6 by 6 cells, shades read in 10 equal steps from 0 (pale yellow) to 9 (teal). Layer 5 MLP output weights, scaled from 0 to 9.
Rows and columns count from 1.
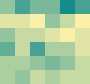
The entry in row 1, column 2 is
7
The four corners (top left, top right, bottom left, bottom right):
4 7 3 2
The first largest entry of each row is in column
5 4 1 3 4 2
